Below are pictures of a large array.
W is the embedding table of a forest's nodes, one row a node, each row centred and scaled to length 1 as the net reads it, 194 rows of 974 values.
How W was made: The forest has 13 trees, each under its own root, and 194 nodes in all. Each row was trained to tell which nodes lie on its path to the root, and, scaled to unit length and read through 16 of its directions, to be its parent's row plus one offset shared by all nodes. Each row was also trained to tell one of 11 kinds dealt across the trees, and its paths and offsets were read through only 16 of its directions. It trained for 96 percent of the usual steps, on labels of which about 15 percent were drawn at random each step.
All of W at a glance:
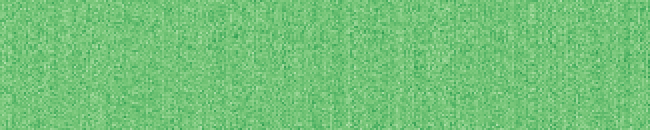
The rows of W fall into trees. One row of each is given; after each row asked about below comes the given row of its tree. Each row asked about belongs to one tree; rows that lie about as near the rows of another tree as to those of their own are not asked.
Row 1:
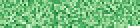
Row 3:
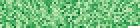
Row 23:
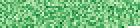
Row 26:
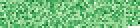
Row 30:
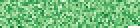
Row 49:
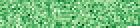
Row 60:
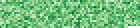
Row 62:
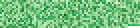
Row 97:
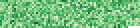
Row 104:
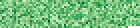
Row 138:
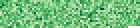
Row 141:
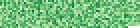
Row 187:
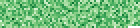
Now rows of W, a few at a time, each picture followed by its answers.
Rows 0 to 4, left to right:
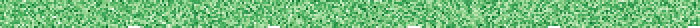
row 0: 187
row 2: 49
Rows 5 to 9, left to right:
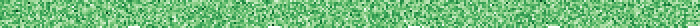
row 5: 138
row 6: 104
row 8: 30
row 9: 62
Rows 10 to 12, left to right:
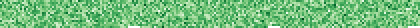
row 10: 1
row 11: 97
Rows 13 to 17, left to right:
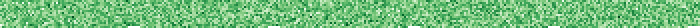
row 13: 62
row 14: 141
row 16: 30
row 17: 62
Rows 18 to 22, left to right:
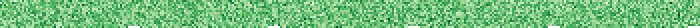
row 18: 1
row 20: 49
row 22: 187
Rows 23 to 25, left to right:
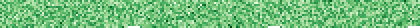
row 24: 30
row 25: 104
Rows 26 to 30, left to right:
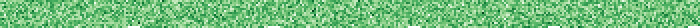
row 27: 138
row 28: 1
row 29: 30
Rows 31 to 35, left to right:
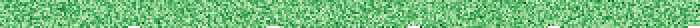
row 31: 30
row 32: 138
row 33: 97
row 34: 141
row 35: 62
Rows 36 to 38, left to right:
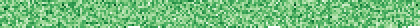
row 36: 3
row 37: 141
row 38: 23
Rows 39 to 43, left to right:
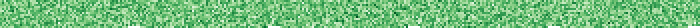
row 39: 26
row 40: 187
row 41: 138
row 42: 104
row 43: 49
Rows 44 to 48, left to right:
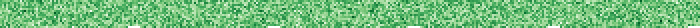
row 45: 97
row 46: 49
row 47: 26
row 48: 141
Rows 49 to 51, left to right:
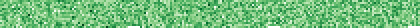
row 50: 49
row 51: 23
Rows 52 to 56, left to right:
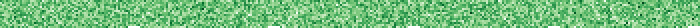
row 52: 30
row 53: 62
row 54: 49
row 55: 30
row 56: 49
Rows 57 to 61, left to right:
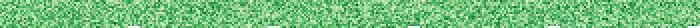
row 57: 104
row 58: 23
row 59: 187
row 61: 3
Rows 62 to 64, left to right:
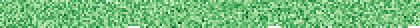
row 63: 49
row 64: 62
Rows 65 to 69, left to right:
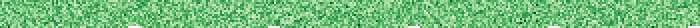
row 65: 60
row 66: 138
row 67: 1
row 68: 187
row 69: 1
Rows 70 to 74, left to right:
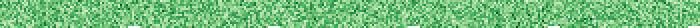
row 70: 1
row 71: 187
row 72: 26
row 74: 30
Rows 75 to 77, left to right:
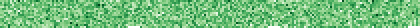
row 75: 49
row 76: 141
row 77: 3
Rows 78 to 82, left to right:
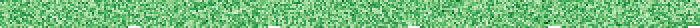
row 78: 30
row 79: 62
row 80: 49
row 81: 187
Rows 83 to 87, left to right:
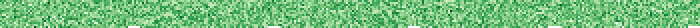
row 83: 62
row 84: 1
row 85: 62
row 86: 104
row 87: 138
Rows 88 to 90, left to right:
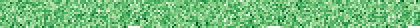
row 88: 187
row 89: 60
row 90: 187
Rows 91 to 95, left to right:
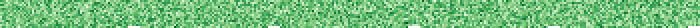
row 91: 104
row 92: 30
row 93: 138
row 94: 187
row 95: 141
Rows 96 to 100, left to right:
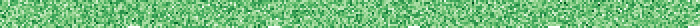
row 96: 60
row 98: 187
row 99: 60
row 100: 3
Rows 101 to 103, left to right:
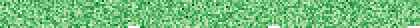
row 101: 49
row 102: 138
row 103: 23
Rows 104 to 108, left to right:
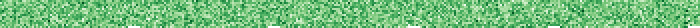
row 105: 60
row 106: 23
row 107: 187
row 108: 30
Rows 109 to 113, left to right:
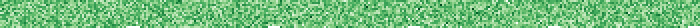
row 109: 60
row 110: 30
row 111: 62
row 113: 1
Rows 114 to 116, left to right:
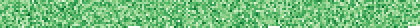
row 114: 104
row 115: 30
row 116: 97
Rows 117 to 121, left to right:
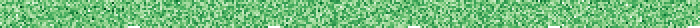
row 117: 49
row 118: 97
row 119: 1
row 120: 104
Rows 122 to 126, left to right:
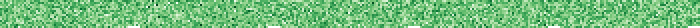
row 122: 23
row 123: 49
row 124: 26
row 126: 138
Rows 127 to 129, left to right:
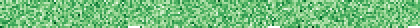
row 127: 3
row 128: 23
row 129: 138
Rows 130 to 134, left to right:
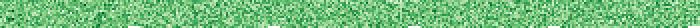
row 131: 1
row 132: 30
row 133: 62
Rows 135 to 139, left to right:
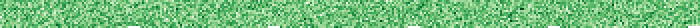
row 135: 62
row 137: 49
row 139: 138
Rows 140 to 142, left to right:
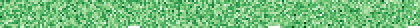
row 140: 138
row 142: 187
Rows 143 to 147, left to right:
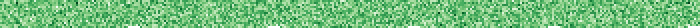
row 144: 60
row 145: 104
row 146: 1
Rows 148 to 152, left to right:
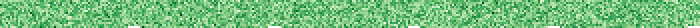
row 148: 26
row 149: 187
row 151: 60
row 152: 141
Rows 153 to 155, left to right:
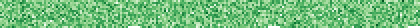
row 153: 30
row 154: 138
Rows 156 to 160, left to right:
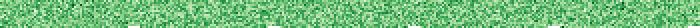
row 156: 3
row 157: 60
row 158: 30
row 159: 26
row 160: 62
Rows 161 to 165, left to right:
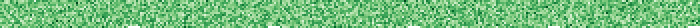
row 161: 187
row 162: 104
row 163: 104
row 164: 1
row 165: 49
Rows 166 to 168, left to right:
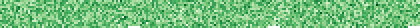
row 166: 104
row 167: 3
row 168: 97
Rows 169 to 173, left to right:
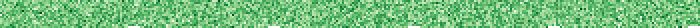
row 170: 1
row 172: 141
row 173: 138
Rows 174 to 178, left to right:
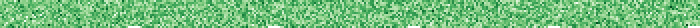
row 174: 187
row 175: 187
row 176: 97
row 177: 138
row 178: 97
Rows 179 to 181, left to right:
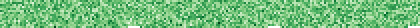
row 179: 60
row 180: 141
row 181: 30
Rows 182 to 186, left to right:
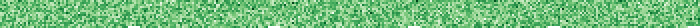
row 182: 104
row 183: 141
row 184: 1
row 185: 49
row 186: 1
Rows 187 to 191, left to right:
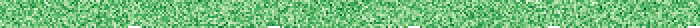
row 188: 1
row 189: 141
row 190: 104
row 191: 49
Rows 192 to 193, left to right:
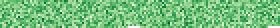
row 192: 60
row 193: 26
